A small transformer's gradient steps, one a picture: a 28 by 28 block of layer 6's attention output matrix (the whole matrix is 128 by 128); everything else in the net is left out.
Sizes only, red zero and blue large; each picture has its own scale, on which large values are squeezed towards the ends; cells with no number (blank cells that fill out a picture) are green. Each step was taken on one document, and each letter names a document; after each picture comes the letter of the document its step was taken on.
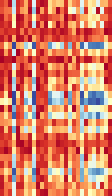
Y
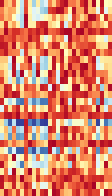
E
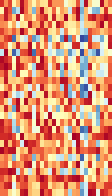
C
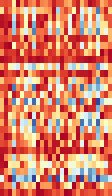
Y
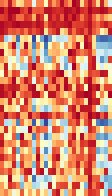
E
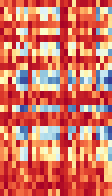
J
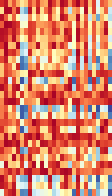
J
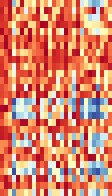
C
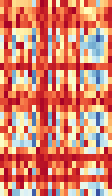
Y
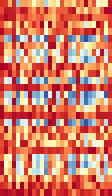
E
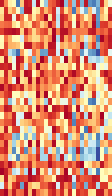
C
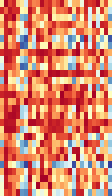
J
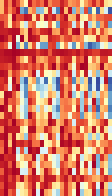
J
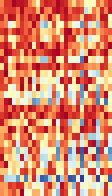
C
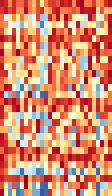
E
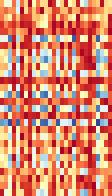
E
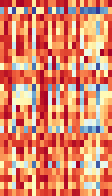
Y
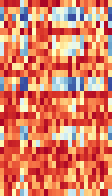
J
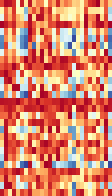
J
